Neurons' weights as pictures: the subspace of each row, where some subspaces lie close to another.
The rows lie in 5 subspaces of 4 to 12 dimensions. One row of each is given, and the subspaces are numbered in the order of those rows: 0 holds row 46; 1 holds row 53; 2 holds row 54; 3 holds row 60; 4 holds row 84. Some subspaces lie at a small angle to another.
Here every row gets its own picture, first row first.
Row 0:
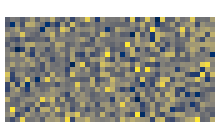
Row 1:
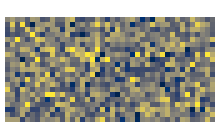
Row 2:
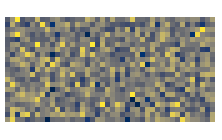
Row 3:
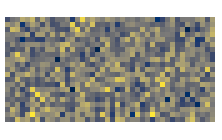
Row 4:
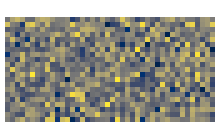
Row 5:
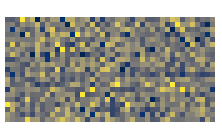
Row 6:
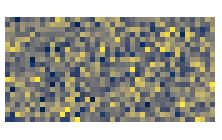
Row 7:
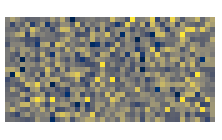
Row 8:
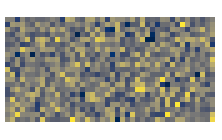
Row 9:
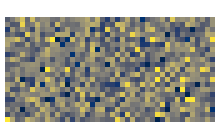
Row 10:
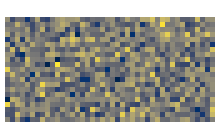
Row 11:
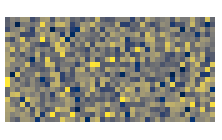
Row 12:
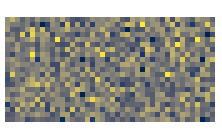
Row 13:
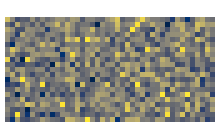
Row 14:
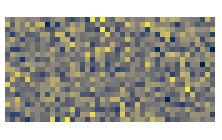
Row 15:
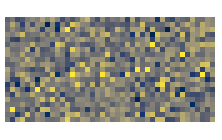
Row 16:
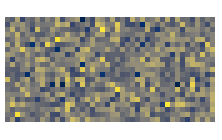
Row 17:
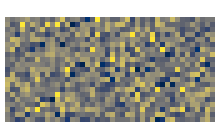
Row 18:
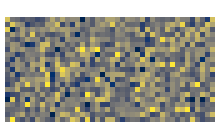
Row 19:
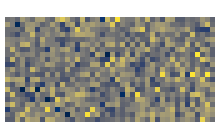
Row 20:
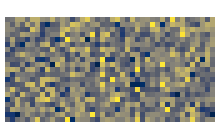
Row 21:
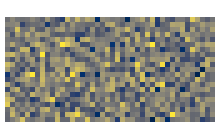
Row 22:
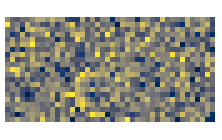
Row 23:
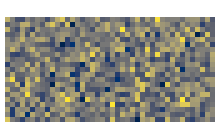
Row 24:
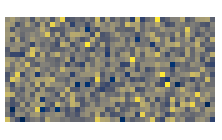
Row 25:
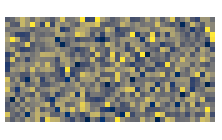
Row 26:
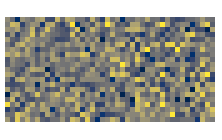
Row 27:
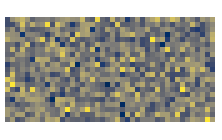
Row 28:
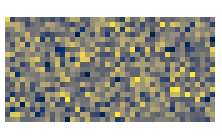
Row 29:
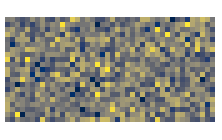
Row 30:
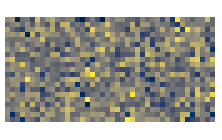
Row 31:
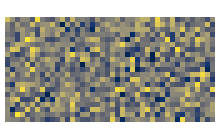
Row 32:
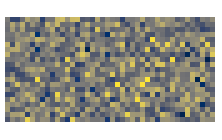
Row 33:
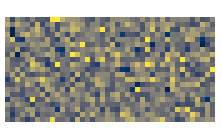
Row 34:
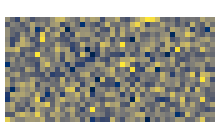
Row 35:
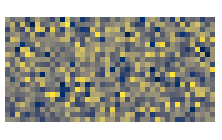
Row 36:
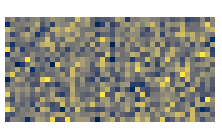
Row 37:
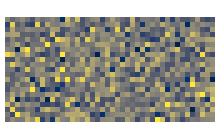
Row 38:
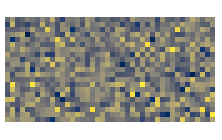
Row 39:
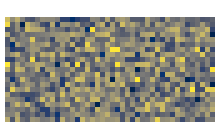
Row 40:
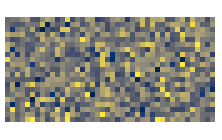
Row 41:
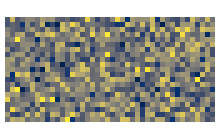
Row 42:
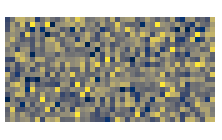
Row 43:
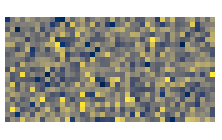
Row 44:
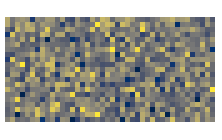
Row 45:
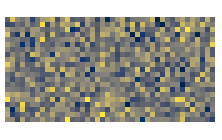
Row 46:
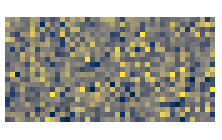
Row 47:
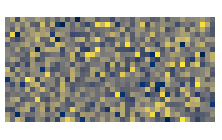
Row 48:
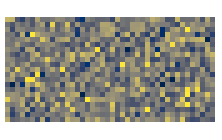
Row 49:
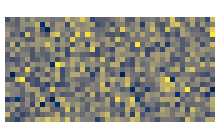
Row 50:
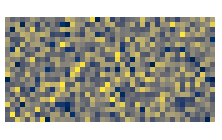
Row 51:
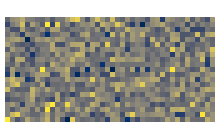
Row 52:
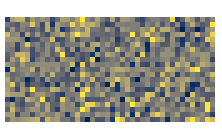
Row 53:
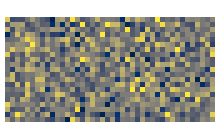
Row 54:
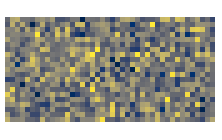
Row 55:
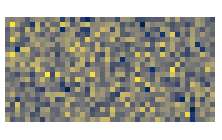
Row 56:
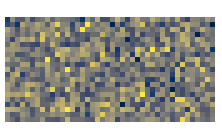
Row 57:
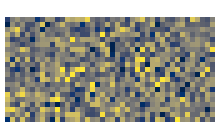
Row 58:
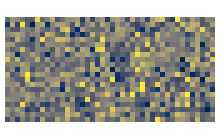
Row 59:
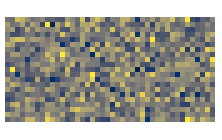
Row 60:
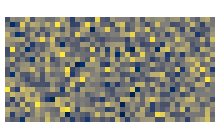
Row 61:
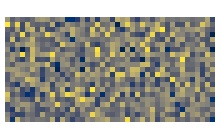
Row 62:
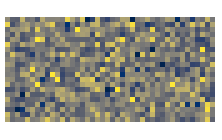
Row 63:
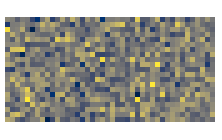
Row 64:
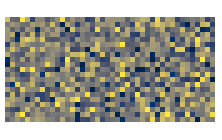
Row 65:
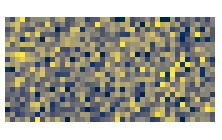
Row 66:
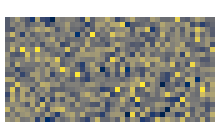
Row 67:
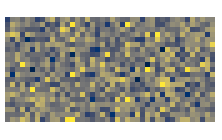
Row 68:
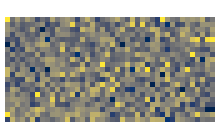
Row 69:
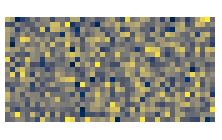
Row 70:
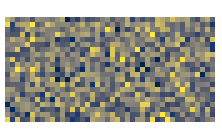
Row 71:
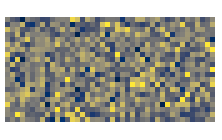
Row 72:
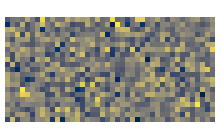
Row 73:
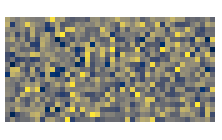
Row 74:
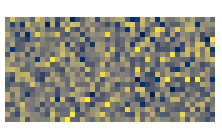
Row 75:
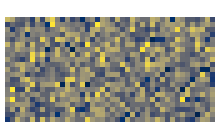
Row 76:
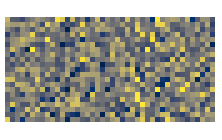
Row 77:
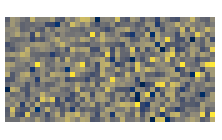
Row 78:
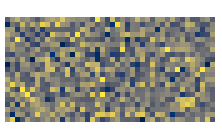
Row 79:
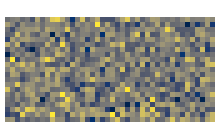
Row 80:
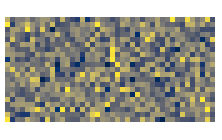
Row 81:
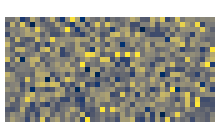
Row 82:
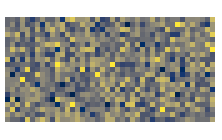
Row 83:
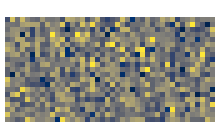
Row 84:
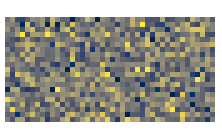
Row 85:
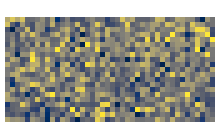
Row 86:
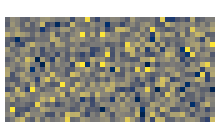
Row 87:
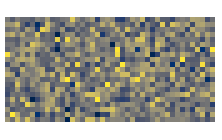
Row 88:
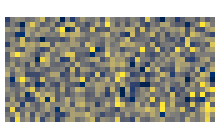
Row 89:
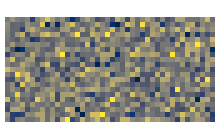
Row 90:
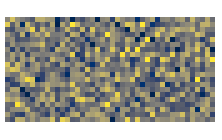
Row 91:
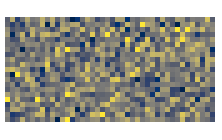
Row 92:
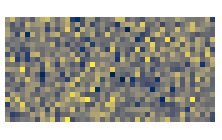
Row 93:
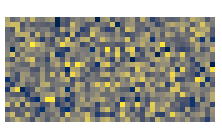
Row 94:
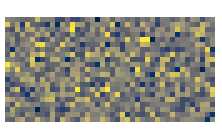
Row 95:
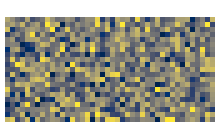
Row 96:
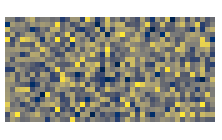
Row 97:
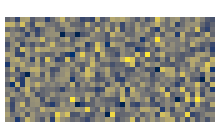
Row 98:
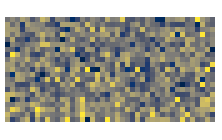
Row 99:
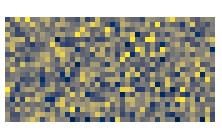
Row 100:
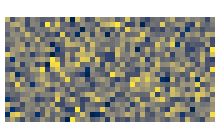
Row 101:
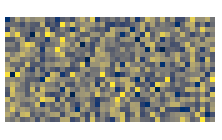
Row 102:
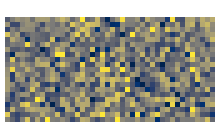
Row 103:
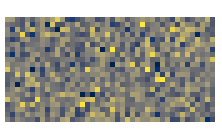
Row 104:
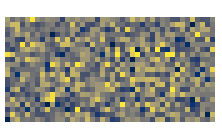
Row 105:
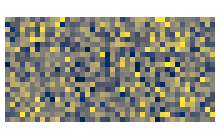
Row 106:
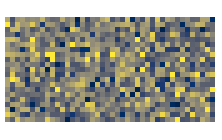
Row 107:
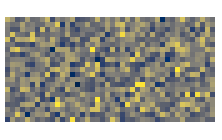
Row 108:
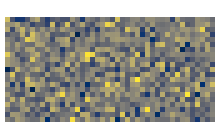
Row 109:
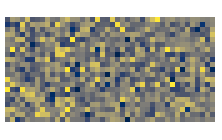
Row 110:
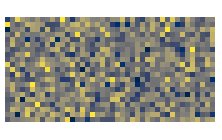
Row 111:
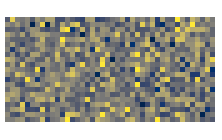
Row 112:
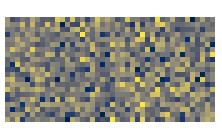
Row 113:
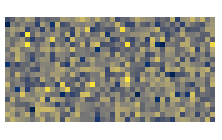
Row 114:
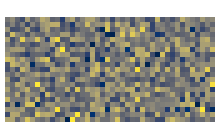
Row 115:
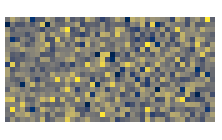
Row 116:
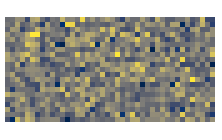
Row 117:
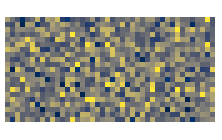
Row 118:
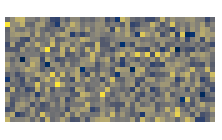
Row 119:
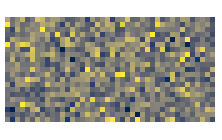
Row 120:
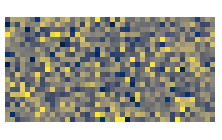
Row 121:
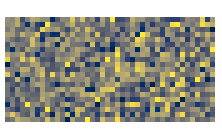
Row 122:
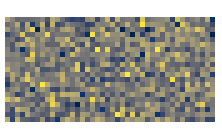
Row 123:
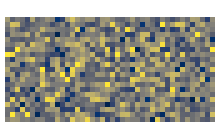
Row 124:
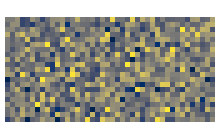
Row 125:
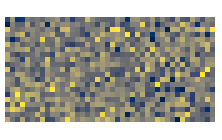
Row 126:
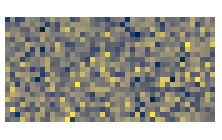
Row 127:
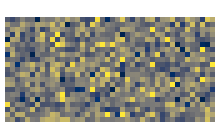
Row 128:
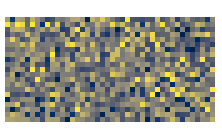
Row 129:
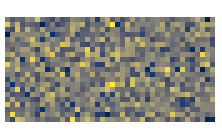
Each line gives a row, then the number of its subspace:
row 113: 2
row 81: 2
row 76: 1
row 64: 2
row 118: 2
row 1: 2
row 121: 0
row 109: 3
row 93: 3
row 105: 2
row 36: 0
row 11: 0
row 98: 2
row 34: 2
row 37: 2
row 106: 0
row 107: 0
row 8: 4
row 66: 0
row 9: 2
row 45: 1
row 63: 4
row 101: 0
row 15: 4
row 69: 0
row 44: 0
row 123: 3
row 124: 0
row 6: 2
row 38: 0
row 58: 2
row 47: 2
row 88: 2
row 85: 2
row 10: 0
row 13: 0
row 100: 3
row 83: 0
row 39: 2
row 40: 2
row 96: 0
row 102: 0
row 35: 2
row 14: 0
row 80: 0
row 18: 0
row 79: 0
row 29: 0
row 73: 0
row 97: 2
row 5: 0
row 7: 0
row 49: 0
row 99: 4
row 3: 2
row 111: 2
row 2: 0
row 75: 2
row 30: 2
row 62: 0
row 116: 0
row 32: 2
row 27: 3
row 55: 2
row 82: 0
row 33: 0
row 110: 0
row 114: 0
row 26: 2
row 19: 2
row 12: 0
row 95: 0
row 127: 0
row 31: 2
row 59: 4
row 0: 4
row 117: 2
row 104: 3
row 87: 0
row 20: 0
